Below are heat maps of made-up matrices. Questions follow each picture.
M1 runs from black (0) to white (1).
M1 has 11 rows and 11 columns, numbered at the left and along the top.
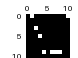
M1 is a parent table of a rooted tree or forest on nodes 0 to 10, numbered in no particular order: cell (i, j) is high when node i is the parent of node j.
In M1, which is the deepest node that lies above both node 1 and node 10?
0
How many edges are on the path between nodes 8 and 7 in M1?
2
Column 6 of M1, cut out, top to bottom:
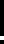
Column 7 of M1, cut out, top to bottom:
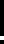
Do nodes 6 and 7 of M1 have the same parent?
yes
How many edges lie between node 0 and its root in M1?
0
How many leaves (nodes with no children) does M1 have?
7
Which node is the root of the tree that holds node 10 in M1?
0
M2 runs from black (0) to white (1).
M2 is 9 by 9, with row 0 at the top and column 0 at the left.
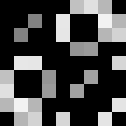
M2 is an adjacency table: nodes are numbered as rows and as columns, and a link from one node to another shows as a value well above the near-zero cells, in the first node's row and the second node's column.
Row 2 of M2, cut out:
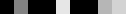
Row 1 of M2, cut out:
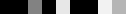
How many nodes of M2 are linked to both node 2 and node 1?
3
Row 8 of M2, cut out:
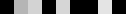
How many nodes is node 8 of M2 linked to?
4
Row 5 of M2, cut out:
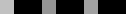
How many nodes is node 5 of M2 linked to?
3
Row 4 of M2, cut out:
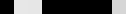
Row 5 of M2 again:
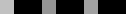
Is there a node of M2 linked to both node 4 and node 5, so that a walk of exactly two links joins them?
no
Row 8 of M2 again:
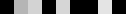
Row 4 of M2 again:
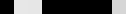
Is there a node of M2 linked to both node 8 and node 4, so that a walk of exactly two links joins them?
yes
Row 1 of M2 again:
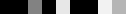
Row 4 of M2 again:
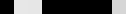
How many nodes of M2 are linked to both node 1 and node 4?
2
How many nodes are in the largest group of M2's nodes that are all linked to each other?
4
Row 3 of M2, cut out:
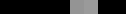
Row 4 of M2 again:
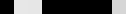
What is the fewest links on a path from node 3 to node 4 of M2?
5
